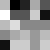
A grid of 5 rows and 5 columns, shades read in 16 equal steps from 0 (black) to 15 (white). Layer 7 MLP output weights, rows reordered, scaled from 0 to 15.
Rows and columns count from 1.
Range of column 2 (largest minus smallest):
13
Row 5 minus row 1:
-10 12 10 -1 7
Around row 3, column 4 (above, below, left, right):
12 9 8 8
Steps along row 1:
down up up down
